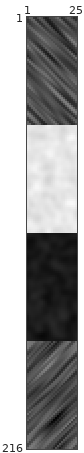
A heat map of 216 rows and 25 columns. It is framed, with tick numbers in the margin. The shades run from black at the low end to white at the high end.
The table splits into 4 rows of 1 panel. Panel 1,1: low, slanting down to the right. Panel 2,1: very high, blotchy, faint in contrast. Panel 3,1: very low, blotchy, faint in contrast. Panel 4,1: low, slanting up to the right.
